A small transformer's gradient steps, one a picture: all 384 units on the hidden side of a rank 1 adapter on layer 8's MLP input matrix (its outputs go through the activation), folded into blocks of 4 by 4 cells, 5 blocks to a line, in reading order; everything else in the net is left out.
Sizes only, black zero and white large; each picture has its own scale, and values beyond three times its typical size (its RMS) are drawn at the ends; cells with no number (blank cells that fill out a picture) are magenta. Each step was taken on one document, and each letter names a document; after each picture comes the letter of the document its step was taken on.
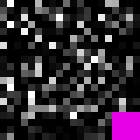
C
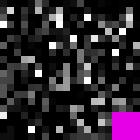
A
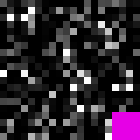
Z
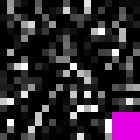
Z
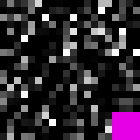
Z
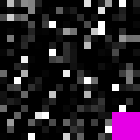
Z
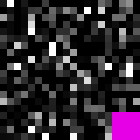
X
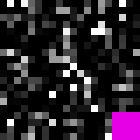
Z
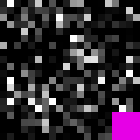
C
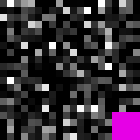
X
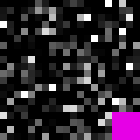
A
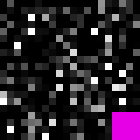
X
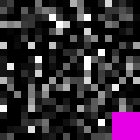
C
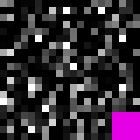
X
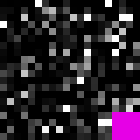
A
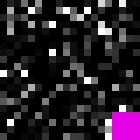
Z
